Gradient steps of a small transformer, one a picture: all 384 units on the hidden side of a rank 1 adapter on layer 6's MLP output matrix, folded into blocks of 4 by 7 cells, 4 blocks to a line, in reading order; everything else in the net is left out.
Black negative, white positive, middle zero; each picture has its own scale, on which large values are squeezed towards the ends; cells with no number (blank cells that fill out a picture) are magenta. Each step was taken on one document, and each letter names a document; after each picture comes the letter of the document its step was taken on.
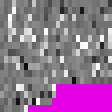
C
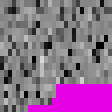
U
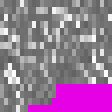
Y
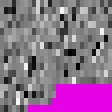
U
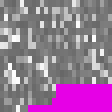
Y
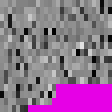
C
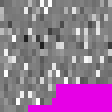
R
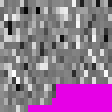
Y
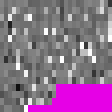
C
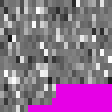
Y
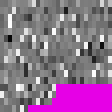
C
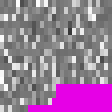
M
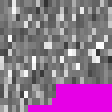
U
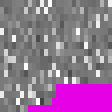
R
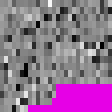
C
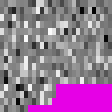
U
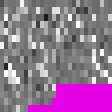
Y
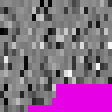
R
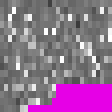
C
